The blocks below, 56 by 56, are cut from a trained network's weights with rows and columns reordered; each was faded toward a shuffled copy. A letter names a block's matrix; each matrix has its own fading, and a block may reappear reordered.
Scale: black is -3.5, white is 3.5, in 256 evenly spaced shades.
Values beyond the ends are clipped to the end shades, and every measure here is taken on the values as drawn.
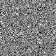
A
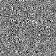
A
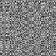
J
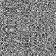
A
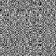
J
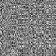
J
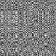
J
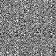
A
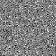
A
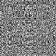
J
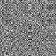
J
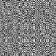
J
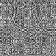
J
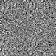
A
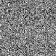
A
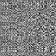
J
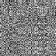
J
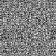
J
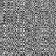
J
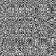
J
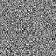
A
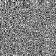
A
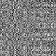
J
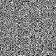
A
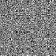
A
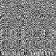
J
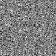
A
